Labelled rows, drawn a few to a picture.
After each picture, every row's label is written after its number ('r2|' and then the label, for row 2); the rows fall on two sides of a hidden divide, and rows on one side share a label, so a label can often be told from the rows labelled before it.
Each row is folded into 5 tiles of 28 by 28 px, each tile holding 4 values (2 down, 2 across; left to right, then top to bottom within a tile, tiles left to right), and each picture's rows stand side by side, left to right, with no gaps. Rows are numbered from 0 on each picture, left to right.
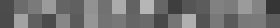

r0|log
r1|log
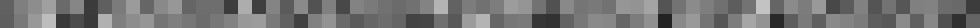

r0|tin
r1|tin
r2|log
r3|log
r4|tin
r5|log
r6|log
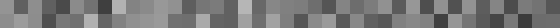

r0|tin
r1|tin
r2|tin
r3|log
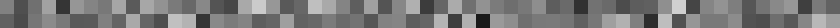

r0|log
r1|tin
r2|tin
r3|tin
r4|log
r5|tin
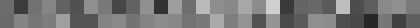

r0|log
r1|tin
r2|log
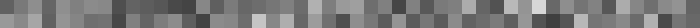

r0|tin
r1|tin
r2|tin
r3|log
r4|tin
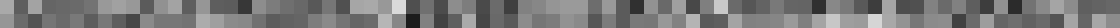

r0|tin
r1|tin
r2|log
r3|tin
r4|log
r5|tin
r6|log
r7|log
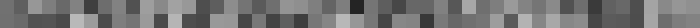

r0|tin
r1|tin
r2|tin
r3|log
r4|log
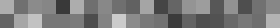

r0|tin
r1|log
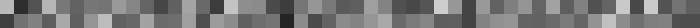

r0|log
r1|log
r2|log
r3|tin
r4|log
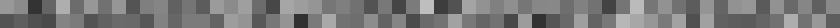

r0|log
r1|log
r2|tin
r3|log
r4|tin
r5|tin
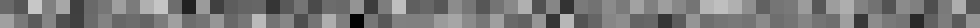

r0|tin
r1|tin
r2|log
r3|tin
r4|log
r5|tin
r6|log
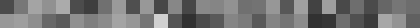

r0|tin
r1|tin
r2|log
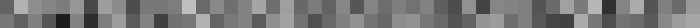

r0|tin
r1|log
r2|tin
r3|log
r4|tin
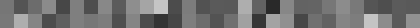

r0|tin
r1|log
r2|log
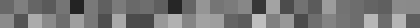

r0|tin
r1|tin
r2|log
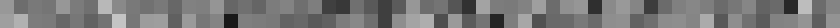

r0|tin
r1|tin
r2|tin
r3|log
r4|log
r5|tin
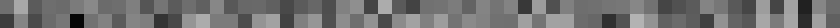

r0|log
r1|log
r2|tin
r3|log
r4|tin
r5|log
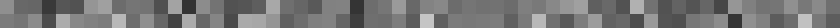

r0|tin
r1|tin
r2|log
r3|tin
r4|log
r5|log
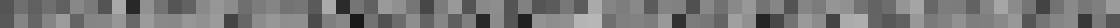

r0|log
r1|tin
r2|log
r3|tin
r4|tin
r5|tin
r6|tin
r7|tin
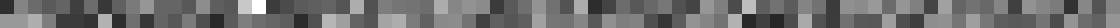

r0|log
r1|log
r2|log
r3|tin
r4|log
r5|log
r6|tin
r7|log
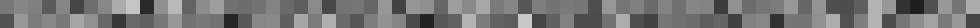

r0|tin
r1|tin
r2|tin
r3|log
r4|log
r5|log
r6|tin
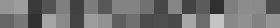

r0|log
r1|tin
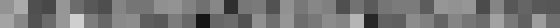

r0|tin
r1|tin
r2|tin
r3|tin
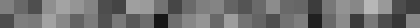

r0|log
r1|log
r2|log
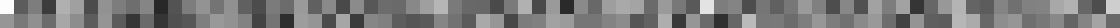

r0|tin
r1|log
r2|log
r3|tin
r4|log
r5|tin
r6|tin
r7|tin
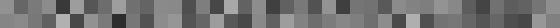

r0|log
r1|tin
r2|log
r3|tin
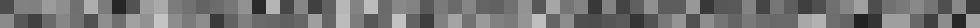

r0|log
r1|tin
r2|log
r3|tin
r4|log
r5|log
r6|log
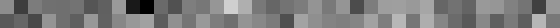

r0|log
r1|log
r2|tin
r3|tin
